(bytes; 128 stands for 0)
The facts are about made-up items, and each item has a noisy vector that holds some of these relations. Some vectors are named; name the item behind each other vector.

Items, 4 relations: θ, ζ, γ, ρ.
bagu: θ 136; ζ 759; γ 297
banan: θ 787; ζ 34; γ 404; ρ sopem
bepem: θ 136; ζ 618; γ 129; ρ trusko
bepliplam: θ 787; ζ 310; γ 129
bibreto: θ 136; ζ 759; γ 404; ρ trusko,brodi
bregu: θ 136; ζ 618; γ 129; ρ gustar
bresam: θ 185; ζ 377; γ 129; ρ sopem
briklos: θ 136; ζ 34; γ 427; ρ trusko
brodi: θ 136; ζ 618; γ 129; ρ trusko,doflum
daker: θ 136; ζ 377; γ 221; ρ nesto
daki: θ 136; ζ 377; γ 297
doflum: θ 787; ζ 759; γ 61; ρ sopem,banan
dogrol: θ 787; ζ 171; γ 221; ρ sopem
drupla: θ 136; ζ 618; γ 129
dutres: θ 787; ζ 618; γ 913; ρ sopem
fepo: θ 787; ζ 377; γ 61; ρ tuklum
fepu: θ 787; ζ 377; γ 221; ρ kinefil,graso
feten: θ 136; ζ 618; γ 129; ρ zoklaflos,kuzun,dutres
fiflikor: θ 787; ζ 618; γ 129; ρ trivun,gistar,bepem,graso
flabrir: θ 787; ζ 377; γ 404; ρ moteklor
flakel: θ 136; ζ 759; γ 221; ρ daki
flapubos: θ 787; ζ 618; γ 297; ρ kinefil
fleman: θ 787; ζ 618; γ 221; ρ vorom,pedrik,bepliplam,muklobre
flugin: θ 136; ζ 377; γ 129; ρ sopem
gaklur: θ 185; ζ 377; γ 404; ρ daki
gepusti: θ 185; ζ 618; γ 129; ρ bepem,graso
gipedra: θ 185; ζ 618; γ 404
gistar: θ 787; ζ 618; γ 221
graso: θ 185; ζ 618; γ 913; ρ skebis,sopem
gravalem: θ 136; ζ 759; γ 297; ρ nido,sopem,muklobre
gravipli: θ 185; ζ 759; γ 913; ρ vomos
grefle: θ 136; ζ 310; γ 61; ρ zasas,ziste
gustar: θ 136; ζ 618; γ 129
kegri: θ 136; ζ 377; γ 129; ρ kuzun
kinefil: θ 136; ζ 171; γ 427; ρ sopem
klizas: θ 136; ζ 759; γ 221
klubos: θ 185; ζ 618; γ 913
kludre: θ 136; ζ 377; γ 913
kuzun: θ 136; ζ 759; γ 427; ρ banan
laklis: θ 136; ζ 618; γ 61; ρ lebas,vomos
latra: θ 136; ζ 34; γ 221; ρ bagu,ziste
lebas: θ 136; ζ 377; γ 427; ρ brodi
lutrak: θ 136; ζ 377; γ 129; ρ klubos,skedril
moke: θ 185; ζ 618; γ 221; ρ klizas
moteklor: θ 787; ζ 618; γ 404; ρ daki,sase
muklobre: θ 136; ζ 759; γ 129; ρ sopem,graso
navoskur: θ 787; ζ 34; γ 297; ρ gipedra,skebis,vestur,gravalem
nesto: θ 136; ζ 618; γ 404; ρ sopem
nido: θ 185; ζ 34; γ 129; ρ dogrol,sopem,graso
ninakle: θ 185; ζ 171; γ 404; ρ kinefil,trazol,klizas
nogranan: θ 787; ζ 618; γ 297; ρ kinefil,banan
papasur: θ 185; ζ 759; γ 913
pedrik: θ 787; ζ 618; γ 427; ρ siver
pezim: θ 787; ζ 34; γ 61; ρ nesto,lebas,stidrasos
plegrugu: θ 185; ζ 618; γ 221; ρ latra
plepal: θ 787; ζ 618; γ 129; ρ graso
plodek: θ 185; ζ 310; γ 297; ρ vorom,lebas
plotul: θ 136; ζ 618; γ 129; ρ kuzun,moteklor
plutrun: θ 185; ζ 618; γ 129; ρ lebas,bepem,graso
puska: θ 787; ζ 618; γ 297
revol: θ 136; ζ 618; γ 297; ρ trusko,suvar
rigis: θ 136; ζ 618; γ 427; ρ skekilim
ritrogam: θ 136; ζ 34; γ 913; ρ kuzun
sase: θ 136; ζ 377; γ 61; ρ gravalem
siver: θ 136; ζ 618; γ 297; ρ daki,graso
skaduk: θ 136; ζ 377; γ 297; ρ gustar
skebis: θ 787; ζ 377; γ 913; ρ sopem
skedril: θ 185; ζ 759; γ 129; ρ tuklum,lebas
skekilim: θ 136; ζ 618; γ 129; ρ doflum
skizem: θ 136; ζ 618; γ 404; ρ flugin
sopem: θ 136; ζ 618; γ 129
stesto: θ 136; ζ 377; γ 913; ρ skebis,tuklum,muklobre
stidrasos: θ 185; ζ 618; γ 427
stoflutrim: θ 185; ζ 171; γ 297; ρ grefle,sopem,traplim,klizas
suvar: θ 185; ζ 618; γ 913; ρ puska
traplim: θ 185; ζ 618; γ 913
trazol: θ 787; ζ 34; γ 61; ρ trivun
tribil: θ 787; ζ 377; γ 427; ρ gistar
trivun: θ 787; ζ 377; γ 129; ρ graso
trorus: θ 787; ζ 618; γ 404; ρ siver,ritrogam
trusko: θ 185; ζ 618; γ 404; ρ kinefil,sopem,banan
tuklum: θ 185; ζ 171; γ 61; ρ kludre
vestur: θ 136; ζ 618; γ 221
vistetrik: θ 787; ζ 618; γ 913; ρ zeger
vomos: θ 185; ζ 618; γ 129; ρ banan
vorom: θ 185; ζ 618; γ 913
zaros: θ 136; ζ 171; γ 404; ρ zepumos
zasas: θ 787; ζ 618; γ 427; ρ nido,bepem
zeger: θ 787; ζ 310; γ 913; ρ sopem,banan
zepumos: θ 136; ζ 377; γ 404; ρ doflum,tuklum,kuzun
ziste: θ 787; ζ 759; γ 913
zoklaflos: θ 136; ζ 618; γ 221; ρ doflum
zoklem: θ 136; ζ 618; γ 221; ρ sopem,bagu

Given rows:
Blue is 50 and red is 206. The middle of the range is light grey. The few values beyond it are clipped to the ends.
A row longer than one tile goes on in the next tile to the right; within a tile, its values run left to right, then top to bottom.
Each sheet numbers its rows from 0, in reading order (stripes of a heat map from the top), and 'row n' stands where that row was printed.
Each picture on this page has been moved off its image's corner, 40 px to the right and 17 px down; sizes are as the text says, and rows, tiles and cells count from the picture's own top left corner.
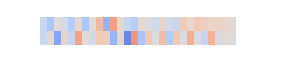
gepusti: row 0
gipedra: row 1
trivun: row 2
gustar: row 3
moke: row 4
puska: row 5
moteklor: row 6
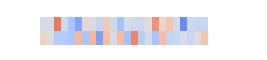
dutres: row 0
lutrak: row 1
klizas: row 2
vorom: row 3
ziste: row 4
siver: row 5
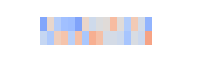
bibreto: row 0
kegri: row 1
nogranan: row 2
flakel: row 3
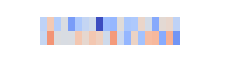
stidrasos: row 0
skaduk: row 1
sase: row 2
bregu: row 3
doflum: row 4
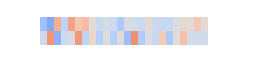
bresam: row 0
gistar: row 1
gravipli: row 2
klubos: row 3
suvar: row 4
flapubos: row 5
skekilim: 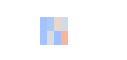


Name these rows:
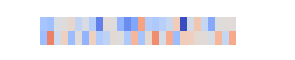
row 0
kludre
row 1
skedril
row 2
gravalem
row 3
flugin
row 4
fepo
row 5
kinefil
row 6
latra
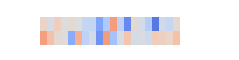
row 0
tribil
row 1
papasur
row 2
sopem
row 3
trusko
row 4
zaros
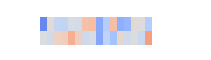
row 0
skizem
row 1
navoskur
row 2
muklobre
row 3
zoklaflos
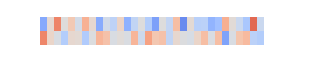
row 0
banan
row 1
vistetrik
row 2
ninakle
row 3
daker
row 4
plodek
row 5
rigis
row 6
nido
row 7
skebis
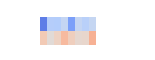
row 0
zepumos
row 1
lebas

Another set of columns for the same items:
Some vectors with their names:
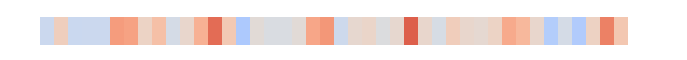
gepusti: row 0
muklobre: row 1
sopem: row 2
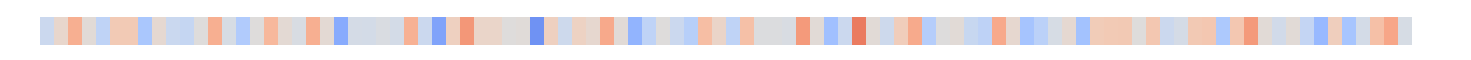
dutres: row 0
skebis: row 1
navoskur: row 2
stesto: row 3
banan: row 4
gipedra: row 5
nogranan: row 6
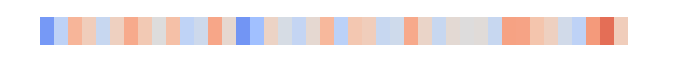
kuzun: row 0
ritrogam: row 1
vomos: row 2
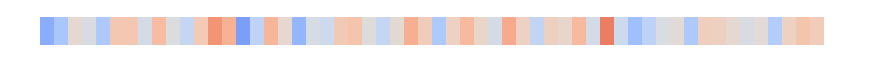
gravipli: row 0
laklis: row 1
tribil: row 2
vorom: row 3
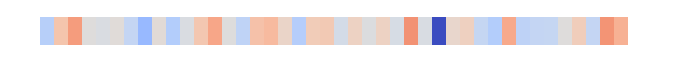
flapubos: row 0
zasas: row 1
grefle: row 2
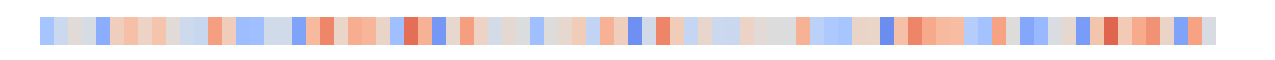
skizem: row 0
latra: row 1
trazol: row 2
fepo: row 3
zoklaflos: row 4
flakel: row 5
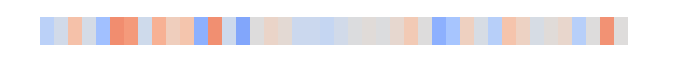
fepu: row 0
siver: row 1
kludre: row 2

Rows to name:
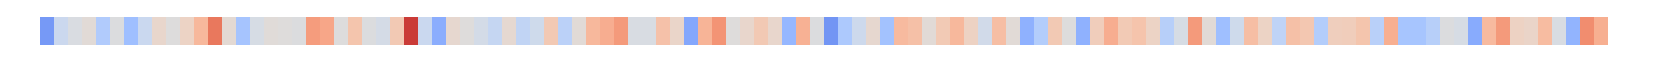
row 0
skaduk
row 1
kegri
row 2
stoflutrim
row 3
gistar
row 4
gaklur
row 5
zaros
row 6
flabrir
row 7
klizas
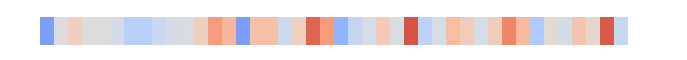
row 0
bagu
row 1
bepliplam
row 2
trivun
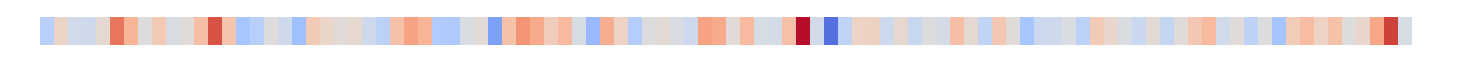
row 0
bresam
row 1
suvar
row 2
vestur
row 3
lutrak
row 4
sase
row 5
graso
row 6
bregu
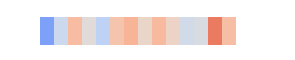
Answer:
briklos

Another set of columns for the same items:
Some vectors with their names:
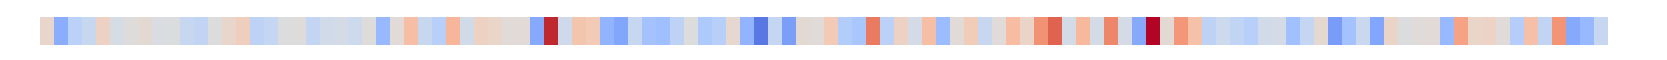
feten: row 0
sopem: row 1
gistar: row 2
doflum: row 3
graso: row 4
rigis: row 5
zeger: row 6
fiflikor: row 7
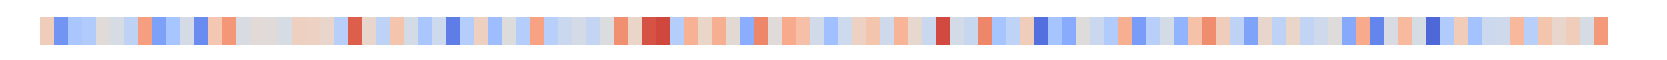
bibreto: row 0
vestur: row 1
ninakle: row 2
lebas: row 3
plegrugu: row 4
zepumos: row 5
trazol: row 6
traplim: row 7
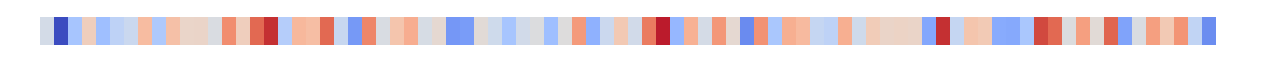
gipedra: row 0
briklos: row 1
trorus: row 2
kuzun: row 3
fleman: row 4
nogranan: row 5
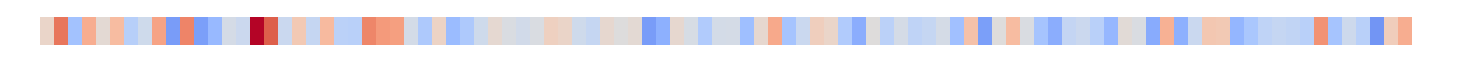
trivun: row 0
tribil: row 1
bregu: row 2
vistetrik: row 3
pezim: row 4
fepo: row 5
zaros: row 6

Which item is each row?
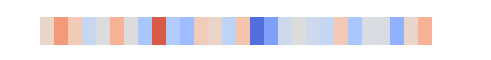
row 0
latra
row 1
laklis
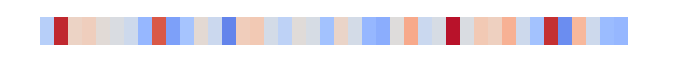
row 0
dogrol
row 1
flugin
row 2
fepu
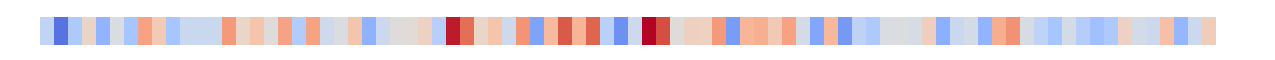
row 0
tuklum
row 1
nido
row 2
puska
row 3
navoskur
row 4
ritrogam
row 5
ziste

